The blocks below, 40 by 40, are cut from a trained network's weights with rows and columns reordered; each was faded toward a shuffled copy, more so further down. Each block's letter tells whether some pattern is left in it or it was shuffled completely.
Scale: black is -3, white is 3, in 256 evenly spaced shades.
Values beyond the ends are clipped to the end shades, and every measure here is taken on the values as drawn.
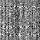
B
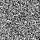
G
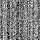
B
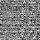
B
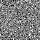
G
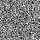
G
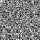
B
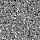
G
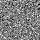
G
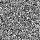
G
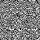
B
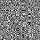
B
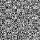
B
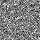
G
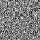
B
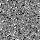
G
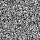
G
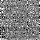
B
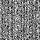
B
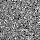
G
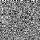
B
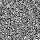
G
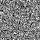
G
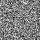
G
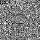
B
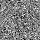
G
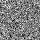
G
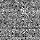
B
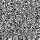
B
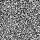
G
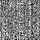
B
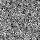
G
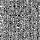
B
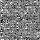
B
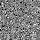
G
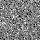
G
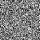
B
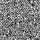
G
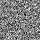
G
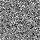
G
